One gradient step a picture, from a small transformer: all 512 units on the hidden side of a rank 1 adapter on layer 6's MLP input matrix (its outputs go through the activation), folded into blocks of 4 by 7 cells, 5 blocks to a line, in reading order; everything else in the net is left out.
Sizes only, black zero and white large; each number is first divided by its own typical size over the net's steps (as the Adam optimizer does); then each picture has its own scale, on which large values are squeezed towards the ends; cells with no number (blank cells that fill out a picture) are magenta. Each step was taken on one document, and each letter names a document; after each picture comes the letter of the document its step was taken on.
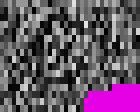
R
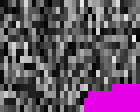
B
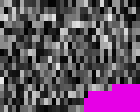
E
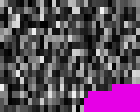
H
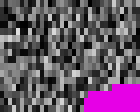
R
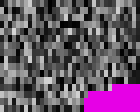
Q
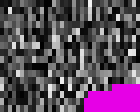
H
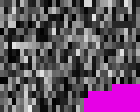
E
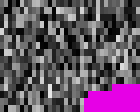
R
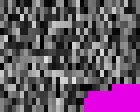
E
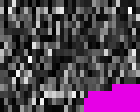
H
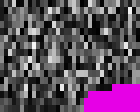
H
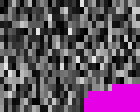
Q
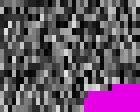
E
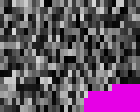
Q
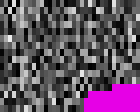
B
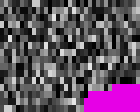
E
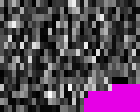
H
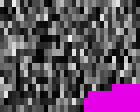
B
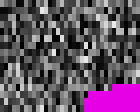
R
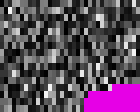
H
